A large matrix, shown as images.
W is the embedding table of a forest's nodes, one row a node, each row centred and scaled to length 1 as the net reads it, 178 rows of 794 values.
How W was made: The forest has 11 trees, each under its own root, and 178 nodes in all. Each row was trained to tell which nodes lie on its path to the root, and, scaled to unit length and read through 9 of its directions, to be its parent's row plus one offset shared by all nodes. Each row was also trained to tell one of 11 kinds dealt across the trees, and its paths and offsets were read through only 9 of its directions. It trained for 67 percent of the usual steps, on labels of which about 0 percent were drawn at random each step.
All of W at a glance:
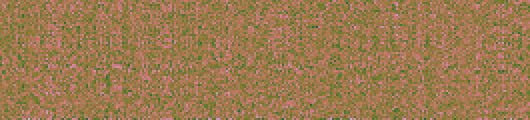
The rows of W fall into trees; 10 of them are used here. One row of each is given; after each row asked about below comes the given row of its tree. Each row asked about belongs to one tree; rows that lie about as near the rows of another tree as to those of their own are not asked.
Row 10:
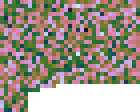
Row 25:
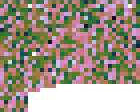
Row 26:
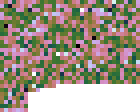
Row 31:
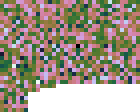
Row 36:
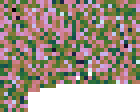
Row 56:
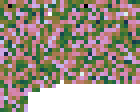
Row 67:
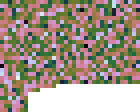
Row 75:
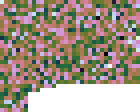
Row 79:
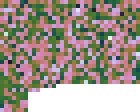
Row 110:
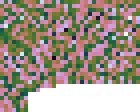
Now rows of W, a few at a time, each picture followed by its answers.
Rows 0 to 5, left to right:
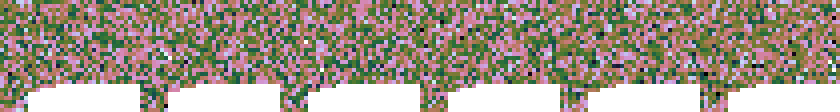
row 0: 26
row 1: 31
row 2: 79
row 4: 79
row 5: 79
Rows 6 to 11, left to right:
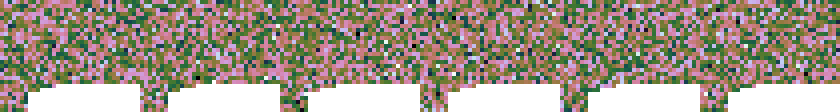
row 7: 67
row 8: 25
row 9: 26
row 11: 36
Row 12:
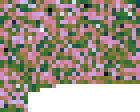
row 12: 67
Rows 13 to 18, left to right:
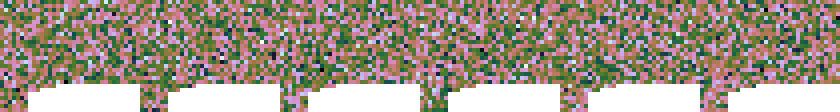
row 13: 10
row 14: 36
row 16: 36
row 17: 26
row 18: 75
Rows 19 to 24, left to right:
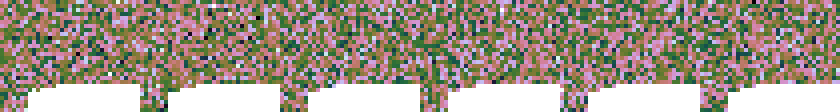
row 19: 75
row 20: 67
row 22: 110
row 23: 56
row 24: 56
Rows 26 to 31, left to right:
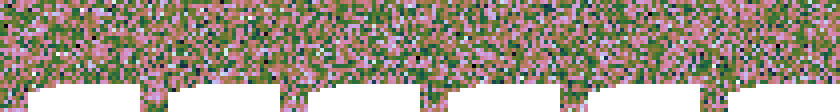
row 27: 67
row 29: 79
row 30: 79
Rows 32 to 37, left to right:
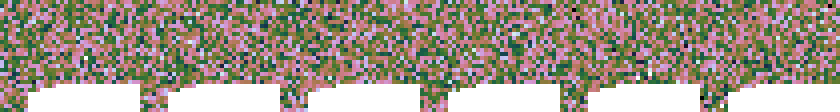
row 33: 26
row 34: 26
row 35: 79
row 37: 26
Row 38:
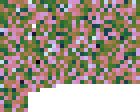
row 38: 10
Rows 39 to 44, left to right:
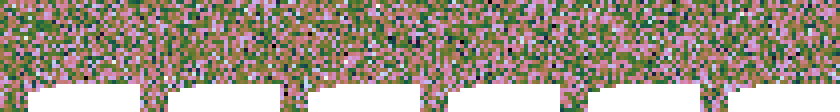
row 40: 56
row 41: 56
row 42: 56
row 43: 36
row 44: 10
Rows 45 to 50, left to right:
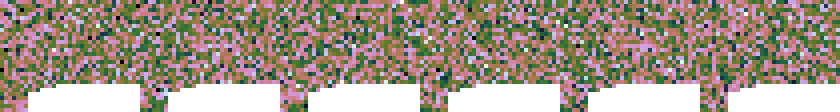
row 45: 75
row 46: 56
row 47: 56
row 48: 67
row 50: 31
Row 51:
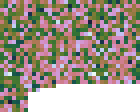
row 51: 110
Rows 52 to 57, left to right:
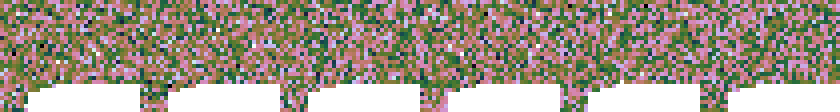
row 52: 56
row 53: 79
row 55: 79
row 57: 36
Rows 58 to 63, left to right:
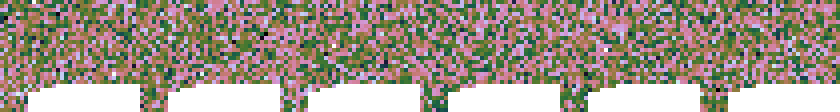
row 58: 56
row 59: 31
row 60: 10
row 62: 36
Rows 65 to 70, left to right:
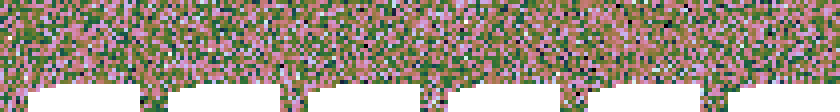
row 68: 36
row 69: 31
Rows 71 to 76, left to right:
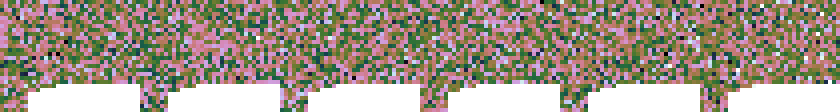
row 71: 36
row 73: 56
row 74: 26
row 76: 110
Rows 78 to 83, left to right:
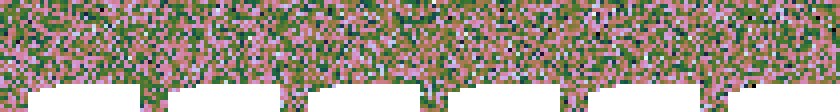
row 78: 26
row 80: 56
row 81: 67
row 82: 31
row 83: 79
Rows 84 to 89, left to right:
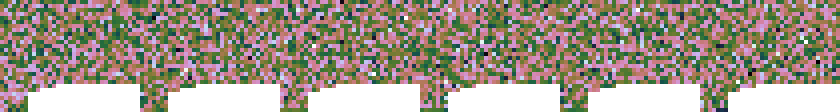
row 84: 56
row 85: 31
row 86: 56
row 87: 36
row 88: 36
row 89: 25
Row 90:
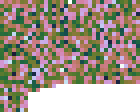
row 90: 110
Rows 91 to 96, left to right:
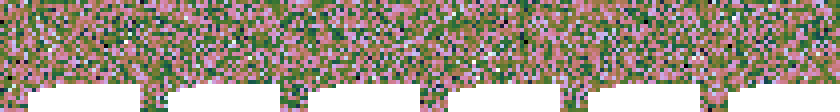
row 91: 26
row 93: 26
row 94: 75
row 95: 67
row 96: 67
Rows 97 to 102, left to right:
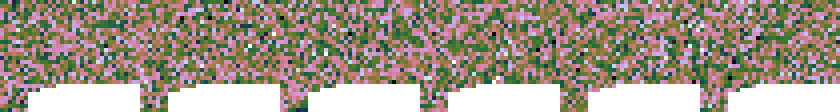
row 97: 10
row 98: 67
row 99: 56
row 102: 36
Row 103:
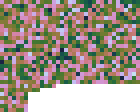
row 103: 31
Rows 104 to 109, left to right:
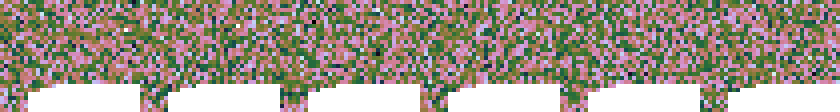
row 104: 110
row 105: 79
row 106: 79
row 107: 110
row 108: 110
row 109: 31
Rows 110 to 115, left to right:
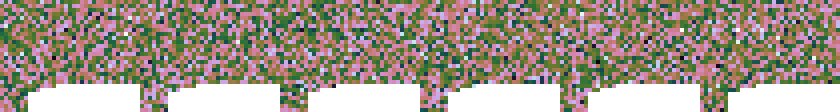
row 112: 26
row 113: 36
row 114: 31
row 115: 67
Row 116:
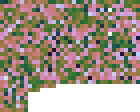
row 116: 67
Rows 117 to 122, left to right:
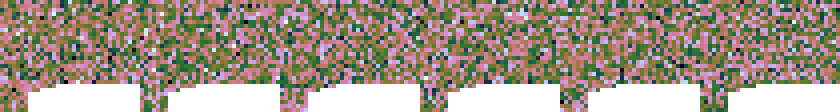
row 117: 31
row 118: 10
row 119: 79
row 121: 75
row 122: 67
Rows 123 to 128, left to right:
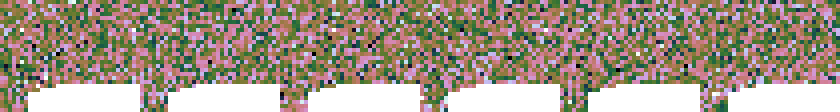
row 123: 31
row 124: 56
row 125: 75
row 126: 110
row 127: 67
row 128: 25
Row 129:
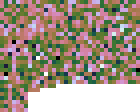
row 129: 31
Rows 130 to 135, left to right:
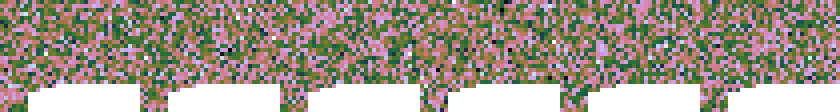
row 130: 56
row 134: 79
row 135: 10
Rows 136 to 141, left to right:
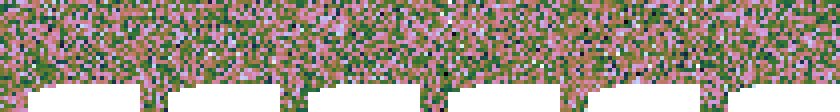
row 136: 26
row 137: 67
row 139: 31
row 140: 31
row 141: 36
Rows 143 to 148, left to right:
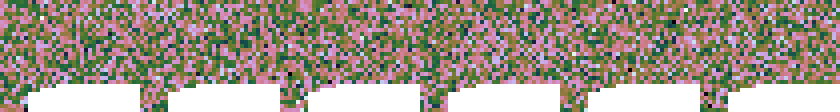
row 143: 79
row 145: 26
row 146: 110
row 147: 31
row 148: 67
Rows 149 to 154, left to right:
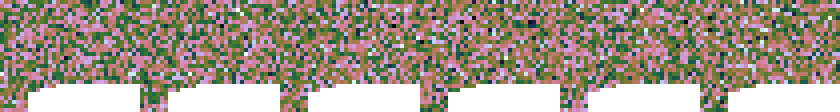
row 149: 26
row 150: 79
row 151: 25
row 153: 26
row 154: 36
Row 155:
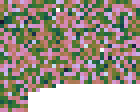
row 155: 26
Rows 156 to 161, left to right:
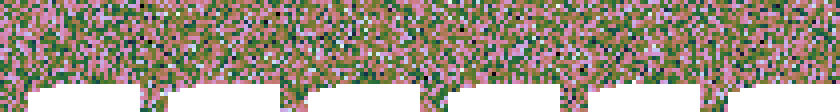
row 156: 36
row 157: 25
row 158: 79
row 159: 110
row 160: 10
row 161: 56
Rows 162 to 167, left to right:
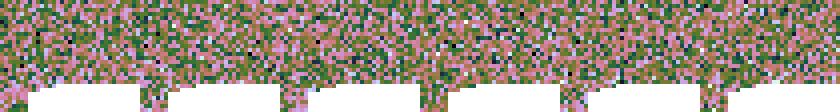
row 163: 26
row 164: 75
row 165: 31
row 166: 75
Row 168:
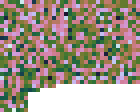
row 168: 31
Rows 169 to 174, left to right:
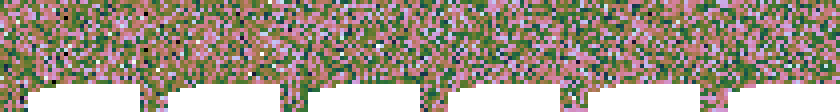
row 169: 36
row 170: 75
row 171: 67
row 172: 31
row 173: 26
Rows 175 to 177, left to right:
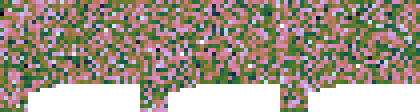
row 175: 36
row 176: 75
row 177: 36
